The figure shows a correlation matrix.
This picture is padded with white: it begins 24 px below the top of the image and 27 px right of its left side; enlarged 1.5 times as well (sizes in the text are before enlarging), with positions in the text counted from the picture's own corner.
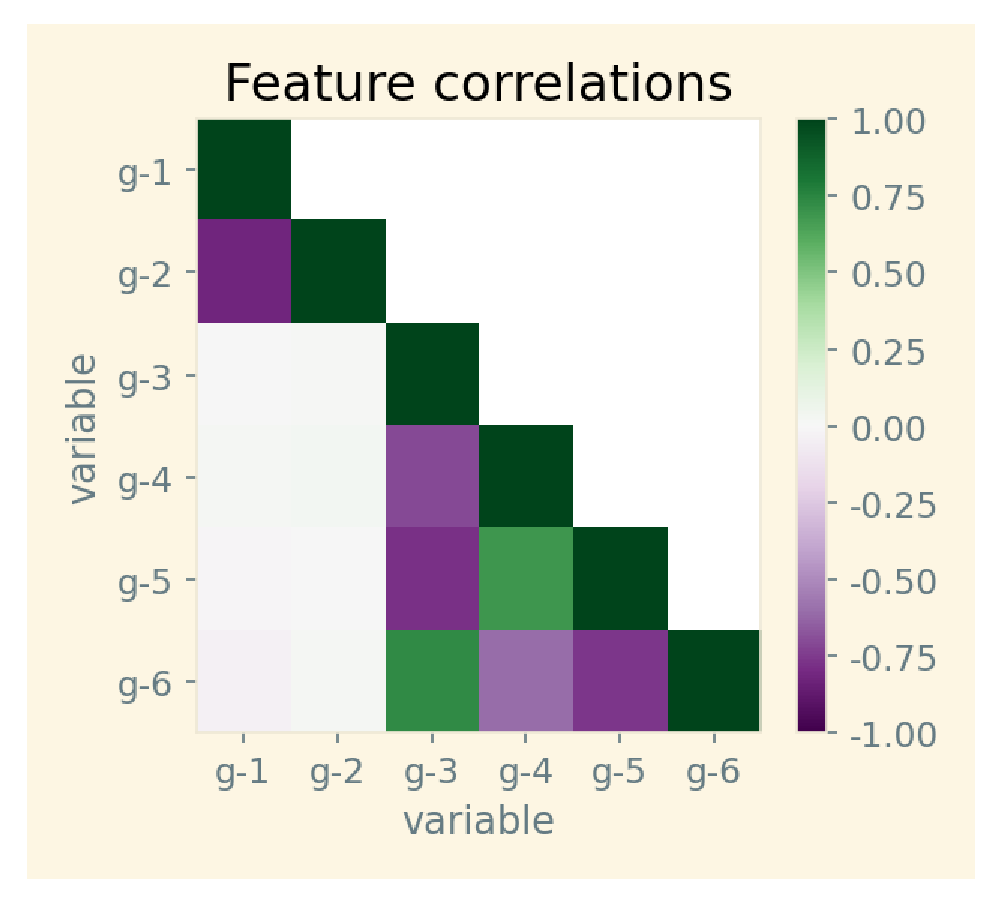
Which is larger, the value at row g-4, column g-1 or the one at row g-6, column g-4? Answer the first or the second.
the first
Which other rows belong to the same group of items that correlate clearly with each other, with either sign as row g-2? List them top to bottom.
g-1
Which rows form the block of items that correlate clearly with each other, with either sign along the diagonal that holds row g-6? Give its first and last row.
g-3 to g-6
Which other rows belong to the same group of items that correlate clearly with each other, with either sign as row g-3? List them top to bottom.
g-4, g-5, g-6
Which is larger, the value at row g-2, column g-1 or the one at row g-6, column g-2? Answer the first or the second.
the second
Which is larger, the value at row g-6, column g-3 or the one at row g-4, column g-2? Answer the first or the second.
the first
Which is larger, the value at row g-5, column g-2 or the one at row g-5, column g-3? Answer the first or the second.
the first
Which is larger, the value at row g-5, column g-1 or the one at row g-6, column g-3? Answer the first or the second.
the second
